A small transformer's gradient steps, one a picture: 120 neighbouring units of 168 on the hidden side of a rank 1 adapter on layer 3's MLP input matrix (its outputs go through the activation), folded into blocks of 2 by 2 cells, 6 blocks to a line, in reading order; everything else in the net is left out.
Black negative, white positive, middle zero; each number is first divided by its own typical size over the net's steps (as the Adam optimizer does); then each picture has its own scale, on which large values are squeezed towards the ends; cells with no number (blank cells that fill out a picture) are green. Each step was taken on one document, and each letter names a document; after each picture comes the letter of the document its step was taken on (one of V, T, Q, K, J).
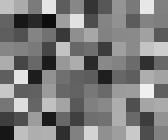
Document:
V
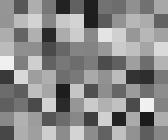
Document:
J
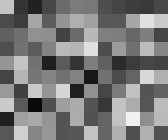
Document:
V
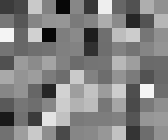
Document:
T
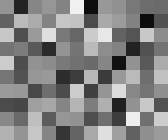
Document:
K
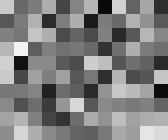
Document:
J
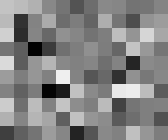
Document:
T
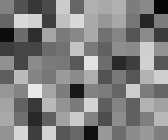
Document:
V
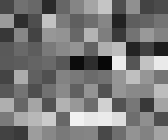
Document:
V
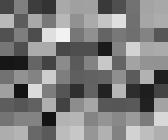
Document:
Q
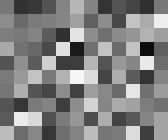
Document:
Q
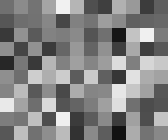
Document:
K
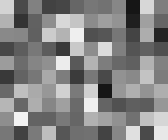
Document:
Q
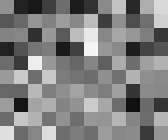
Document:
Q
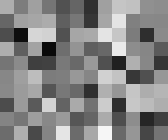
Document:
K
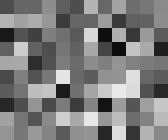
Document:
K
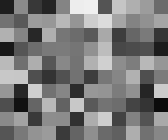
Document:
Q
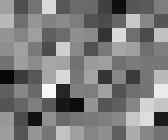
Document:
J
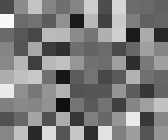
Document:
V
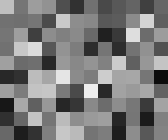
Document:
J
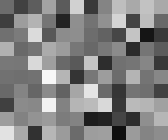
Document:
K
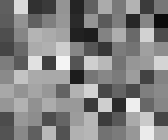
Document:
Q
